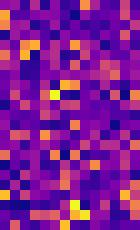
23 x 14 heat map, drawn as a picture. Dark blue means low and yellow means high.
On average the colour sits 30% of the way up the scale. Most values sit low, with a long tail of high ones. No seam splits the table. The ninth with the highest average is the bottom middle. There is no overall slope.
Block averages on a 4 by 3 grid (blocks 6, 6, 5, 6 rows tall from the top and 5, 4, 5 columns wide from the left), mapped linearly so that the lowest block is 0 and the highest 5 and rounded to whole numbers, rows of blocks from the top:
3 1 0 | 1 3 2 | 1 2 2 | 0 5 1
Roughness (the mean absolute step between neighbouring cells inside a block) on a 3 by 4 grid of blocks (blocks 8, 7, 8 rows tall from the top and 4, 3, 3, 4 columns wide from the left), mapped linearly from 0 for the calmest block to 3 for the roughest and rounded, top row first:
2010 / 0311 / 2221
